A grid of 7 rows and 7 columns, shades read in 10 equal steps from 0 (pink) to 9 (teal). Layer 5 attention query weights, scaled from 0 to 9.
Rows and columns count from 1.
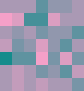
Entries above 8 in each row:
0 0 0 0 1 0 0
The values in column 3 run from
3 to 7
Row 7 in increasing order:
2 2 3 3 3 3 5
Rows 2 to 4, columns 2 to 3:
1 7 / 4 3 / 5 4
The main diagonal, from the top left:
3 1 3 1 5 6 5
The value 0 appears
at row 2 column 1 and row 5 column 4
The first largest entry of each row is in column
4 3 7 6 1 6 7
